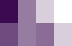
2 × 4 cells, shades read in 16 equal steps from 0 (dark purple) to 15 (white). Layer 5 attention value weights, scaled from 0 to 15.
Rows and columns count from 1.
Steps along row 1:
up up up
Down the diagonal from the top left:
0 7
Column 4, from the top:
15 12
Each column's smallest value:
0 7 6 12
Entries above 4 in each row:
3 3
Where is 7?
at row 1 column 2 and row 2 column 2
